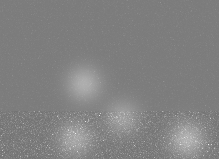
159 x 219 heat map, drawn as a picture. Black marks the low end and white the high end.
Seam: horizontal, 70% of the way down, the top part calmer. Mirror symmetry: none. Odd rows or columns: none. Bumps: four. Histogram: skewed, a long tail of high values.
